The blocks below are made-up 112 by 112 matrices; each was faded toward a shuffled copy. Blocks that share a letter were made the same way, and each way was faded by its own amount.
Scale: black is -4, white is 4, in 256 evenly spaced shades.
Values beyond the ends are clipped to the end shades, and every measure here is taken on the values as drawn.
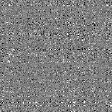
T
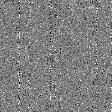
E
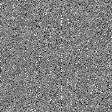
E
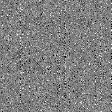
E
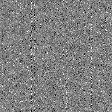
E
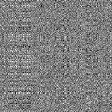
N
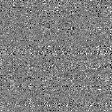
T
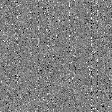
E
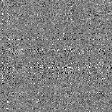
T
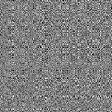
N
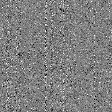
E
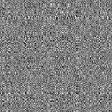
N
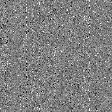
E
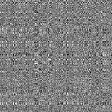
N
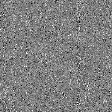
E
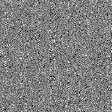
E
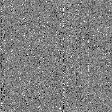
E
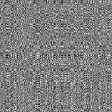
N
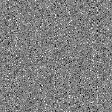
E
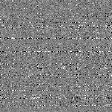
T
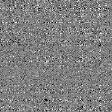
T
